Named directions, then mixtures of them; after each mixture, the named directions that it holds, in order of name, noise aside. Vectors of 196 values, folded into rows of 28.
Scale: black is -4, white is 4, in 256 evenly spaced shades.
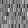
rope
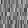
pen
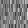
pen, rope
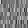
pen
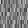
pen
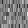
rope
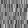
pen, rope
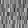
pen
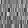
pen, rope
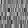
pen, rope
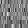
pen, rope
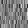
pen, rope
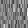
pen, rope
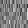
pen, rope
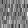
rope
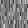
pen, rope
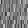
pen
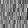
pen, rope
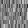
pen, rope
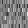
rope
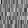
pen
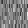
pen, rope
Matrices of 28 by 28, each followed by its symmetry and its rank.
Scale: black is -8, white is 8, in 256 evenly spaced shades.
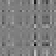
neither, rank two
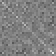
symmetric, rank five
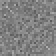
symmetric, full rank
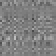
neither, rank three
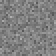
neither, full rank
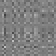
neither, rank two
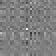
neither, rank three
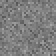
symmetric, full rank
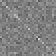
symmetric, rank five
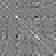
symmetric, rank five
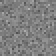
neither, full rank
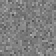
neither, full rank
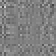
neither, rank three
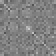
symmetric, rank five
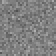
neither, full rank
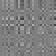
neither, rank two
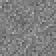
symmetric, full rank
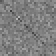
symmetric, full rank
